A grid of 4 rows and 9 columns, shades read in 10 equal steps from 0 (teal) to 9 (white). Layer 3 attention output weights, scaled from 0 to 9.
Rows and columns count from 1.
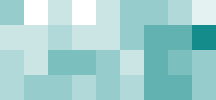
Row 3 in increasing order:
3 4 4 4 5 5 6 7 7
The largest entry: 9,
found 2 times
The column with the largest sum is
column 2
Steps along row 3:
up down same up up down up up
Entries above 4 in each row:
9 6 5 7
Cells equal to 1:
0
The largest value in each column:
7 9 7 9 7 7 5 6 8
